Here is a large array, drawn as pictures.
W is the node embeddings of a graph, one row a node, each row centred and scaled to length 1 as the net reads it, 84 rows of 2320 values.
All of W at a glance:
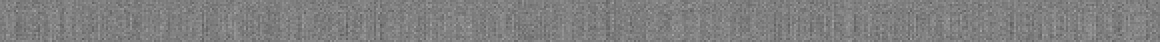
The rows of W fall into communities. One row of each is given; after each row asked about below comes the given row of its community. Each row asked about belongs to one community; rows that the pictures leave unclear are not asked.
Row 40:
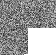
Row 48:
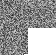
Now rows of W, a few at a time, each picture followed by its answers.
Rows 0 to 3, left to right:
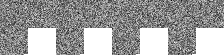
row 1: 48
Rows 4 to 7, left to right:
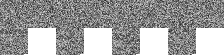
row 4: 48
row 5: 40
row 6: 40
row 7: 48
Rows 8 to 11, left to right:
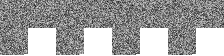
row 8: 40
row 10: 48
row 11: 48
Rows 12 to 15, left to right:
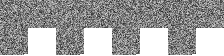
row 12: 48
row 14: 48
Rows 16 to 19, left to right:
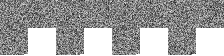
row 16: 40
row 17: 48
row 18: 40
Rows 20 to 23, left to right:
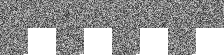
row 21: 40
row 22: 40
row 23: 40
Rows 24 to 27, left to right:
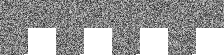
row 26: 48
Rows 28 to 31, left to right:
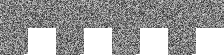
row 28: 40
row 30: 48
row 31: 48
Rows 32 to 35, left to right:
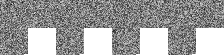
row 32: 48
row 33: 40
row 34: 48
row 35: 40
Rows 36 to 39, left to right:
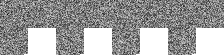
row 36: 40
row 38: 40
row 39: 40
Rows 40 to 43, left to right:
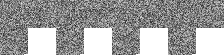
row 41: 48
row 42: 40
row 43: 48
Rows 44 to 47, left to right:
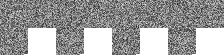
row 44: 40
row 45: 48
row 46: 40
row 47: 48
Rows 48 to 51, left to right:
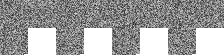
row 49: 48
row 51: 48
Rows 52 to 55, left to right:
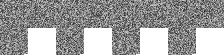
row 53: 40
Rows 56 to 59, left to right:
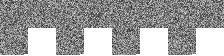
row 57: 40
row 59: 40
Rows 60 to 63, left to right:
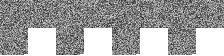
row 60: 48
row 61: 40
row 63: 48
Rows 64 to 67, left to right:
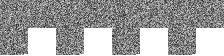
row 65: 40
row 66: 48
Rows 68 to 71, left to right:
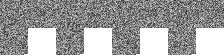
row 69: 40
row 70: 48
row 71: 48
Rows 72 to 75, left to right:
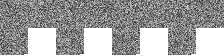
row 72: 48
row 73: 48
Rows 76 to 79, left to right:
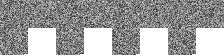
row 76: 48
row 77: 48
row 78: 48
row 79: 48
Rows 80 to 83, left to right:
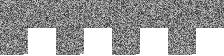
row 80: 40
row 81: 40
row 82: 48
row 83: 48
